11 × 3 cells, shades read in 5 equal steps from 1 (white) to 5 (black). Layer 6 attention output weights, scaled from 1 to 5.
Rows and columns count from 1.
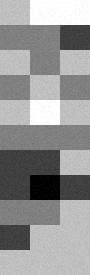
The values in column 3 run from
1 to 4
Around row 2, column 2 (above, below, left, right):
1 3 3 4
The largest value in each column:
4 5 4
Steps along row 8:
up down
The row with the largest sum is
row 8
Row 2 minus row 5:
1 2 2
